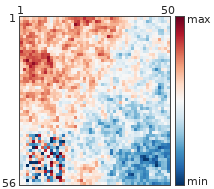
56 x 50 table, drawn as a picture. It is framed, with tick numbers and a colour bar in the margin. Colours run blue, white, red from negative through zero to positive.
The ninth with the lowest average is the bottom right. An odd patch, rougher than its surroundings, sits in the bottom left. There are no regular stripes. The values follow a bell shape. The top left is the ninth with the highest average. The bottom left is the roughest part. The field climbs toward the top left.
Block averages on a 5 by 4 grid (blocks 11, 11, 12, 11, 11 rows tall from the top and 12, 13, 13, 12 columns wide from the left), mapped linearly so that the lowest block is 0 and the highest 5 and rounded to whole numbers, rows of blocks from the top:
4 4 4 2 / 5 4 3 2 / 4 3 2 2 / 3 2 1 1 / 2 3 1 0
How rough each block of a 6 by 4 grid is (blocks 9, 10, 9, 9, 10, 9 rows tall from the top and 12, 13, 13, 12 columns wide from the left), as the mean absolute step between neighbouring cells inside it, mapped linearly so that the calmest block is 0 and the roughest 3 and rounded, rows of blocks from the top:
0000
0000
0000
0000
3100
3100
